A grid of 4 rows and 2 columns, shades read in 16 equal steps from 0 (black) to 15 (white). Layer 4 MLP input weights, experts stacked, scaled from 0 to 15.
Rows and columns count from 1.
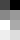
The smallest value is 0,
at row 1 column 2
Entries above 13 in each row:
0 0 1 1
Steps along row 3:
down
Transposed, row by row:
4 8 15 14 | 0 9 10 13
